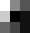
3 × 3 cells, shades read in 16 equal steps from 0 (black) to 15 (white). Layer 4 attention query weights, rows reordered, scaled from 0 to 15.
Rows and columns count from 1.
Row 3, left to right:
6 4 1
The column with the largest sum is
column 1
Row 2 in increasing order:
0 1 12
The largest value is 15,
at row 1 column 1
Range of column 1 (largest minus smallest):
9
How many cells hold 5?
1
